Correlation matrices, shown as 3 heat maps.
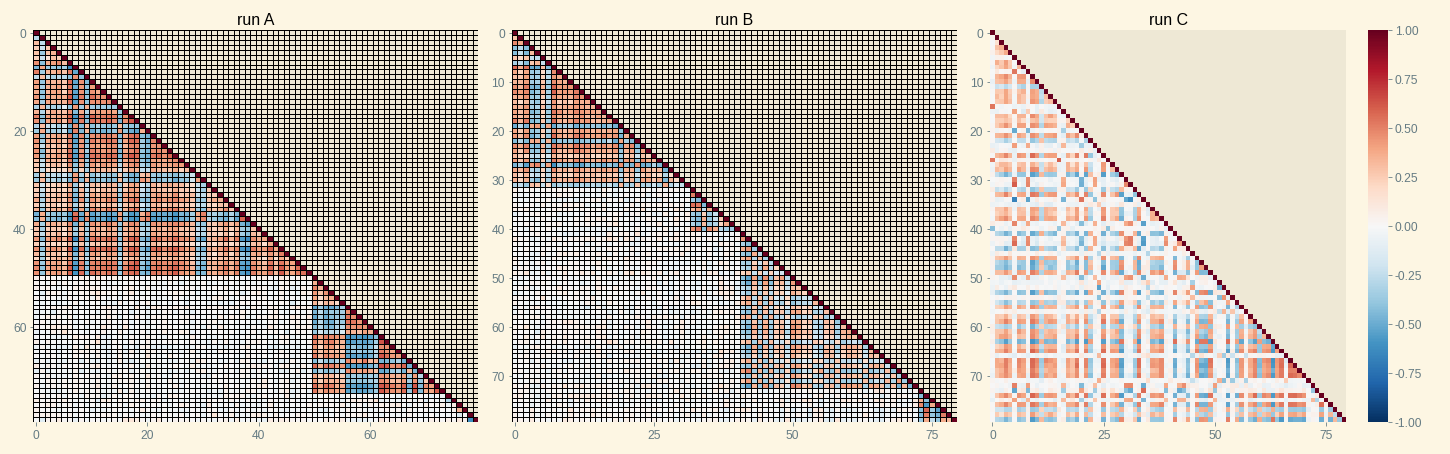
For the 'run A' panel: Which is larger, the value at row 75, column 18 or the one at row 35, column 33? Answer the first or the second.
the second
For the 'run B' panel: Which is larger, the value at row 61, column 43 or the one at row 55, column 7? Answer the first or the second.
the first
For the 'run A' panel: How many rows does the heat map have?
80
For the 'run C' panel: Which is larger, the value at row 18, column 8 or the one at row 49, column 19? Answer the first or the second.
the second
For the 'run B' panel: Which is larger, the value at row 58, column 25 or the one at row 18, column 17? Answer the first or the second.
the second
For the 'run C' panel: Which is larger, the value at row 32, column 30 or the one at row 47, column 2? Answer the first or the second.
the first
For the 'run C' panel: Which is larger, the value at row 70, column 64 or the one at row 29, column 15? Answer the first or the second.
the first
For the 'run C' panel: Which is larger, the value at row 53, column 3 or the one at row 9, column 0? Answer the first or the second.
the second
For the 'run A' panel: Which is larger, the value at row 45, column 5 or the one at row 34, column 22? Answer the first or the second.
the second
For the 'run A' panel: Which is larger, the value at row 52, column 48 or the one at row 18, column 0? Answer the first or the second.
the second
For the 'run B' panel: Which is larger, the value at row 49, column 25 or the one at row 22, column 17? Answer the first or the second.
the first
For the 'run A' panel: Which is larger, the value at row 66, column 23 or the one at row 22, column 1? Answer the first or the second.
the first
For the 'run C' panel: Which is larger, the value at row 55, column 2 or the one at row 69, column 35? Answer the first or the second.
the second
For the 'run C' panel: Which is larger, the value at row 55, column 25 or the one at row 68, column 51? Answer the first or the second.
the second
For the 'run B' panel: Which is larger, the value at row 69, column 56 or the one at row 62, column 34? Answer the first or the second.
the second
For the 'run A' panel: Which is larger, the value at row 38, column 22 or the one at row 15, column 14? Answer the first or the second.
the second
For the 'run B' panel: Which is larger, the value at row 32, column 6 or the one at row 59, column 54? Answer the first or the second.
the first
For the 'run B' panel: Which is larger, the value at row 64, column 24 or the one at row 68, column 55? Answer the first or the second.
the first
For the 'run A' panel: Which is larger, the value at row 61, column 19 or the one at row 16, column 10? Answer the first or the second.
the second
